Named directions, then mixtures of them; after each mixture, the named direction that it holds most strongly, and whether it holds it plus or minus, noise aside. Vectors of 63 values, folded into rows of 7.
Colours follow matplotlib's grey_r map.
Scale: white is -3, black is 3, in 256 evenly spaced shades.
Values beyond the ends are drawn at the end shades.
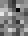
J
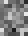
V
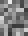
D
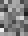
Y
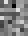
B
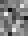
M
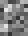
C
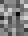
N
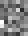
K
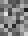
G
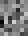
K, minus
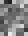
D, minus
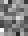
Y, plus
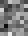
C, minus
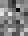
J, plus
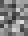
B, plus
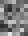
C, minus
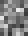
D, plus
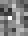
N, minus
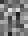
N, plus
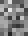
D, plus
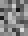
B, minus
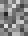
G, minus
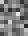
N, minus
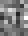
N, plus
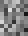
Y, plus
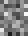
V, plus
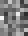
N, minus
